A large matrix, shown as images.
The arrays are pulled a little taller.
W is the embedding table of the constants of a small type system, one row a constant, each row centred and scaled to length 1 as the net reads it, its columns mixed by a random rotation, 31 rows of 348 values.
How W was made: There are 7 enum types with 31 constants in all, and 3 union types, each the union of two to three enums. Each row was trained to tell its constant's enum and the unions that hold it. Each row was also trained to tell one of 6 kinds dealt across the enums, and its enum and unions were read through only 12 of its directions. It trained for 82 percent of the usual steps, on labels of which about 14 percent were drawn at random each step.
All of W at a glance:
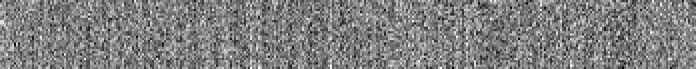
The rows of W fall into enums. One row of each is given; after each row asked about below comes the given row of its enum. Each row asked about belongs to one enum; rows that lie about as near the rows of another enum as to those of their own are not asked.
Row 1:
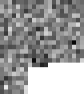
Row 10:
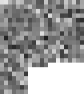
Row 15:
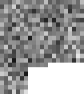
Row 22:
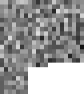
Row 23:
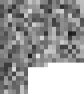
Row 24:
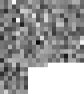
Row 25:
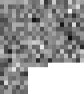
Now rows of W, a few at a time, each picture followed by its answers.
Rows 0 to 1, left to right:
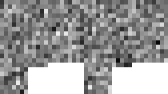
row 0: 1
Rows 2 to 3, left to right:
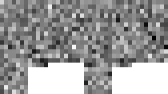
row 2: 22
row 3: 25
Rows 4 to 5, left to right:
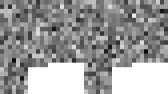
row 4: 22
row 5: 10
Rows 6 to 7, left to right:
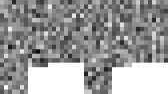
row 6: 22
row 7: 24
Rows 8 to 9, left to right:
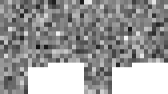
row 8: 1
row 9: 10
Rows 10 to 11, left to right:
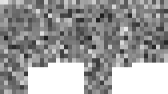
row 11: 22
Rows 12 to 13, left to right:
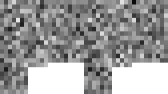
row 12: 24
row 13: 15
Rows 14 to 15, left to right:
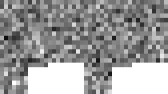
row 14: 25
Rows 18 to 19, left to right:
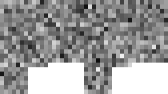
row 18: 24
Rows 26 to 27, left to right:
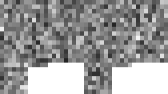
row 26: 24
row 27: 15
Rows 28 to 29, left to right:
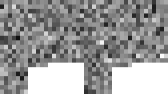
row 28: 15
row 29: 15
